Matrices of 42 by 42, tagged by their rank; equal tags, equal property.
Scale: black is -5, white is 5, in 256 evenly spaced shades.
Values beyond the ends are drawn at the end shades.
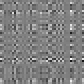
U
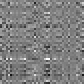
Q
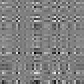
U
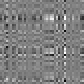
U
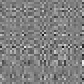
Q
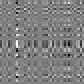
U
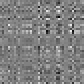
Q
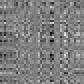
Q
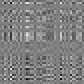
U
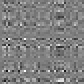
Q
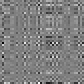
U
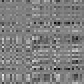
Q
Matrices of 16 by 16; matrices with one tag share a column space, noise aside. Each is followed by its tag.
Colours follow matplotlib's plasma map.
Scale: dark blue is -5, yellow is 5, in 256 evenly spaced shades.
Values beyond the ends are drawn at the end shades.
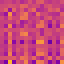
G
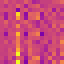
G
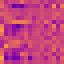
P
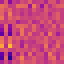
P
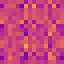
P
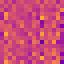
G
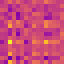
G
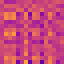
G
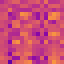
G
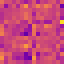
P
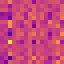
G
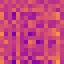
G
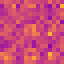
P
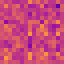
P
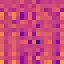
G
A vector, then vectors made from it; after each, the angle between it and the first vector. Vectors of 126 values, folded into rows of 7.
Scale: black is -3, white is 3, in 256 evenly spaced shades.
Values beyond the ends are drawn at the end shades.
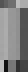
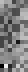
partly opposed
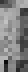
nearly parallel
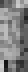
nearly parallel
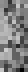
partly aligned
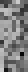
partly aligned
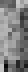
nearly parallel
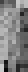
nearly parallel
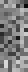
partly opposed
